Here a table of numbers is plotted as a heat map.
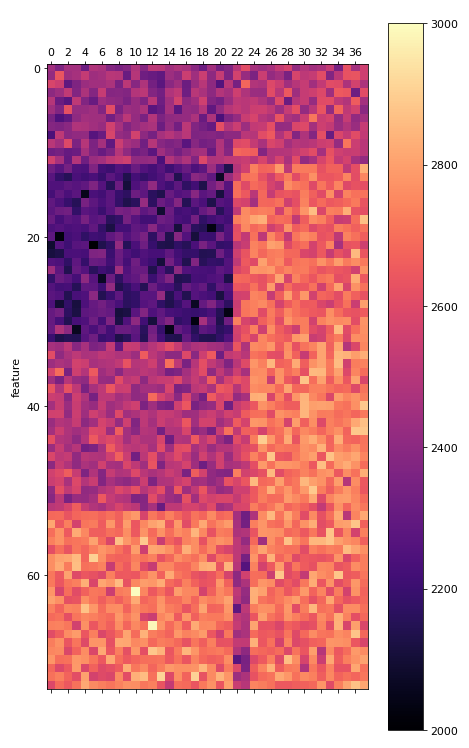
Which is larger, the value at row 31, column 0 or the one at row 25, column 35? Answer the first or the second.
the second
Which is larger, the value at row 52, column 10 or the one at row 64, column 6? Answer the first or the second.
the second
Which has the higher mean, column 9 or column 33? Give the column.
33
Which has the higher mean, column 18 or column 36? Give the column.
36
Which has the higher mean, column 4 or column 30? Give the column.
30
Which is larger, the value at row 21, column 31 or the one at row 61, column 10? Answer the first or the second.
the second
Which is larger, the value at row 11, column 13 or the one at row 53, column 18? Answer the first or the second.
the second
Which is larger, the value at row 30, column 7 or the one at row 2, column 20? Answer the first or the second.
the first
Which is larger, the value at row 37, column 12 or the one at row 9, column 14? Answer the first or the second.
the first
